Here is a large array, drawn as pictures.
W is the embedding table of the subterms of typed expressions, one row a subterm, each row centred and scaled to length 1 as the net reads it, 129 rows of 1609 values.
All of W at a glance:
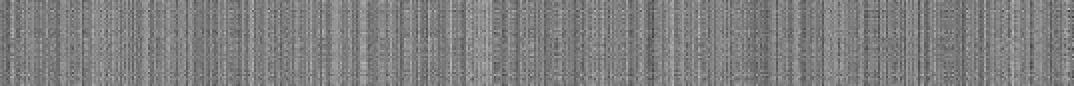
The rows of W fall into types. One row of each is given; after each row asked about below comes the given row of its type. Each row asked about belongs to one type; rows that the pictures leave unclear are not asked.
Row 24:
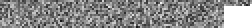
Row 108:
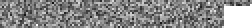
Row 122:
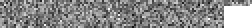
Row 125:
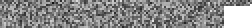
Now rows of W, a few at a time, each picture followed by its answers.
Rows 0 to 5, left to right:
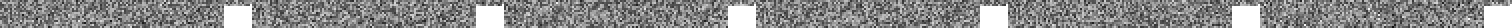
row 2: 122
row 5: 122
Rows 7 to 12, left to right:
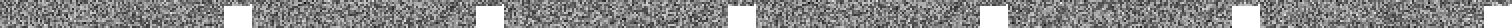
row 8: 125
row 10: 125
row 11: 122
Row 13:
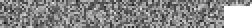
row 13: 122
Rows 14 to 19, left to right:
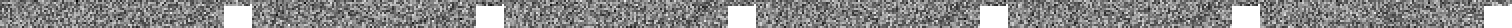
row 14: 24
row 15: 108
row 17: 24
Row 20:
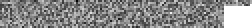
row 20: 24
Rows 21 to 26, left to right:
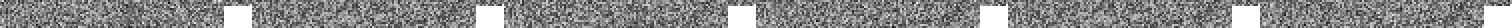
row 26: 24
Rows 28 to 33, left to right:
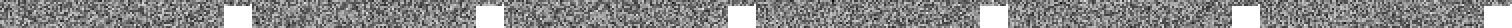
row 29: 122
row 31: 24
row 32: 125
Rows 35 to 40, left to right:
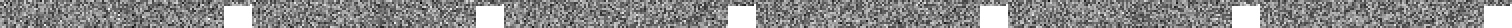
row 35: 122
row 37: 24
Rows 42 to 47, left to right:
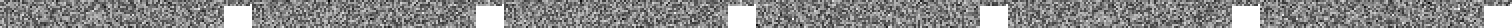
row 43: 24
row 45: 108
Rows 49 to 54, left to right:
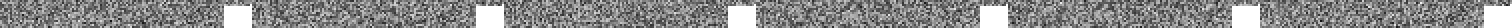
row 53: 122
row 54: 24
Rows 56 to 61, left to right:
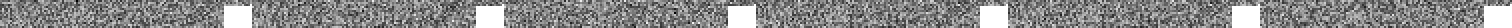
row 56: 24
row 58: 125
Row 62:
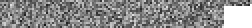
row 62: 24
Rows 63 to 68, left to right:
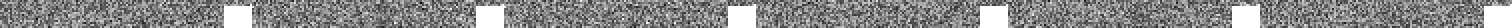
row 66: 125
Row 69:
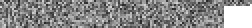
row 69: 122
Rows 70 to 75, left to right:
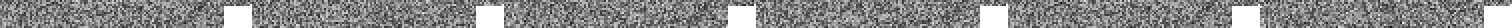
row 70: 125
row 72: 24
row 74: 125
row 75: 122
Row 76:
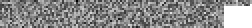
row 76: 24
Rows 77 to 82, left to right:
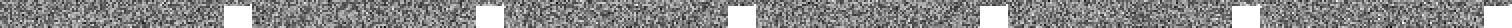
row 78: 122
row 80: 125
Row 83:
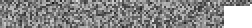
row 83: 125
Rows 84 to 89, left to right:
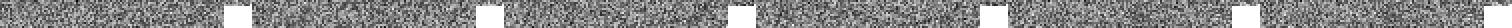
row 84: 24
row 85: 122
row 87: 108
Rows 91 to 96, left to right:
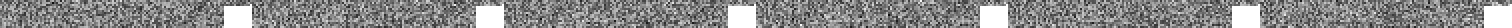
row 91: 125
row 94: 122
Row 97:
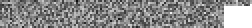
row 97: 24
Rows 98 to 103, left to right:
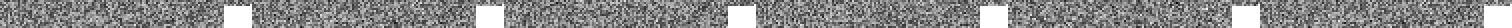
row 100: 125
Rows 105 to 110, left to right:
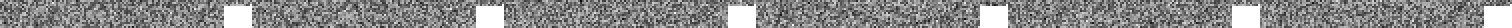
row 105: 122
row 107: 24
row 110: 125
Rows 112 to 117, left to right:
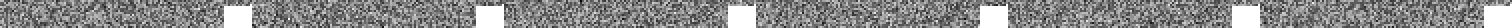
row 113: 108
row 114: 24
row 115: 24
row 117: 122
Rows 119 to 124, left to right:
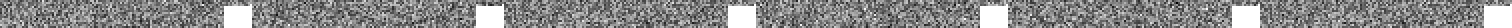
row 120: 108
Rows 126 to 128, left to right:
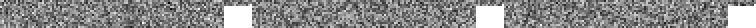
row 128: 108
